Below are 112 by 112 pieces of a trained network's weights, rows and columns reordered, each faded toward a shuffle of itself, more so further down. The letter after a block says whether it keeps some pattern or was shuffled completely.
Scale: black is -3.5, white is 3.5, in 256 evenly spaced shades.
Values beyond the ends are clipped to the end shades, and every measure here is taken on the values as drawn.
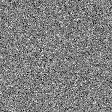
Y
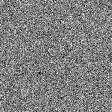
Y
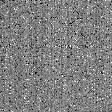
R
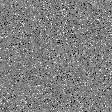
Y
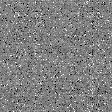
R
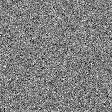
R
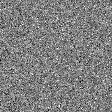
Y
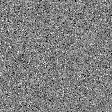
R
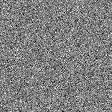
R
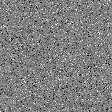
Y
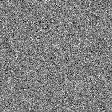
R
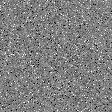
Y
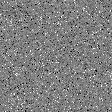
Y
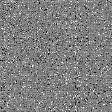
R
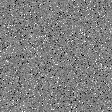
Y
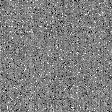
R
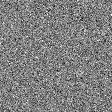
Y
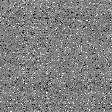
R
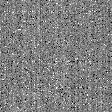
R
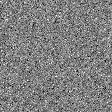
Y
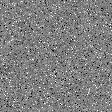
Y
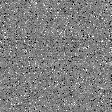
R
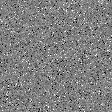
Y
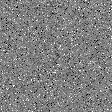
Y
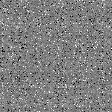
R
